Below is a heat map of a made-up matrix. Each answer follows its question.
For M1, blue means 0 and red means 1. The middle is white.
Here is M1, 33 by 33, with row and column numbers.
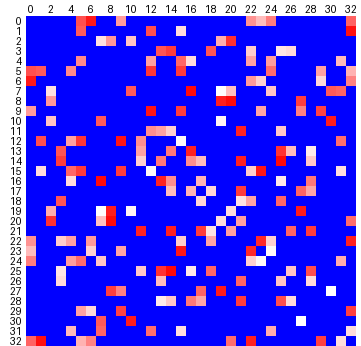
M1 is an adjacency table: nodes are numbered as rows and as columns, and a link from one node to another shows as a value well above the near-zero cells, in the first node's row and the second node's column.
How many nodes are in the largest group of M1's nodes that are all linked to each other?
5
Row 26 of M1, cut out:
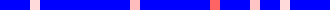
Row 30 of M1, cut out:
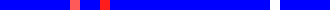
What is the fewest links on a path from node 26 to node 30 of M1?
4
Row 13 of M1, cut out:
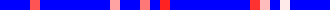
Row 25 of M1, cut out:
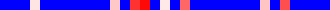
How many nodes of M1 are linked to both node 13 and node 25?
6
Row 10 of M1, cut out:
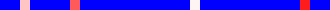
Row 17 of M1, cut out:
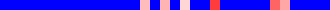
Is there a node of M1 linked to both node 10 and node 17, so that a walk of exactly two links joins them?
no
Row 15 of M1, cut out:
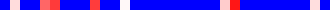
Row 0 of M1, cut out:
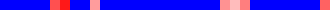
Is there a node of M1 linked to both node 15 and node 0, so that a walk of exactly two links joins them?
yes
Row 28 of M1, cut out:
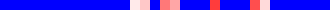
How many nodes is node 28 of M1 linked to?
7
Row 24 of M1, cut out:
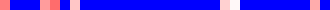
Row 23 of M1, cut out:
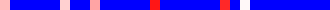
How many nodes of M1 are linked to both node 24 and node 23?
2
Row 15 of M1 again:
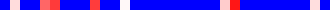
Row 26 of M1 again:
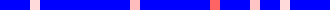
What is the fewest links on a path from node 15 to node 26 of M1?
3
